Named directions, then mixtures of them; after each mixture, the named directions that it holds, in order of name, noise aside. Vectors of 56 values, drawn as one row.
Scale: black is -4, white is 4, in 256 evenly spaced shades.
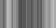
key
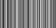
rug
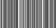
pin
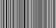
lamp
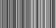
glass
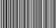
lamp, pin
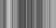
key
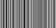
lamp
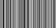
lamp, rug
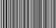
lamp, pin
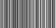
glass, rug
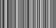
rug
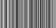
rug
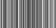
key, pin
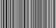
lamp
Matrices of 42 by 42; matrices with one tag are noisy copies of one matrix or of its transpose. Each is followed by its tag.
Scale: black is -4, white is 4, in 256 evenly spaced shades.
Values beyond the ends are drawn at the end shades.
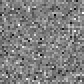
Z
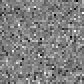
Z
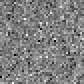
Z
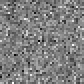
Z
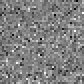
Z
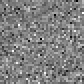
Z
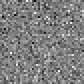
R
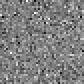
R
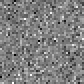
Z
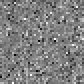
Z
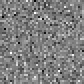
R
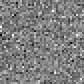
R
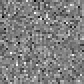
R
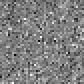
Z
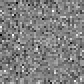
R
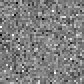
R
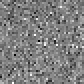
Z
